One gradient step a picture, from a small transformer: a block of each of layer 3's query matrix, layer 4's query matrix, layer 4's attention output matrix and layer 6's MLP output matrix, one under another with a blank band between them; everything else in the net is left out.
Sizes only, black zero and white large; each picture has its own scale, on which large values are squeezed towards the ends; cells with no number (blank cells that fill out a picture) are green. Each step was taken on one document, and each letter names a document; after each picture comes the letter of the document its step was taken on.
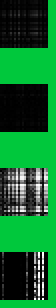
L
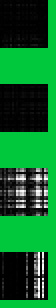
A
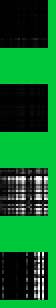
A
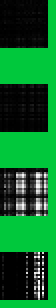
A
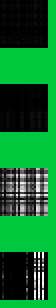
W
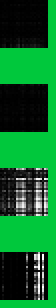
A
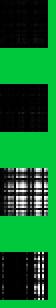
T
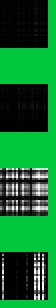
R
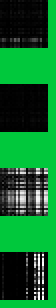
L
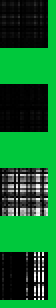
W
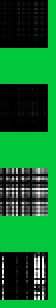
R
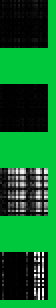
L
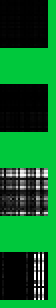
W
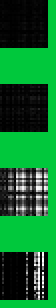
T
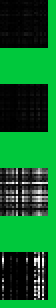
R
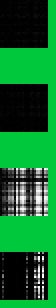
T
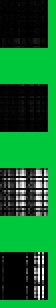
A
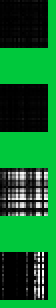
L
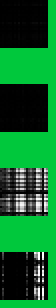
L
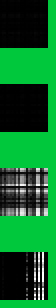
W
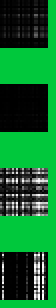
R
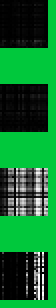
T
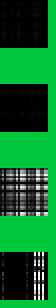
W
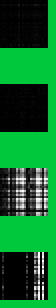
A
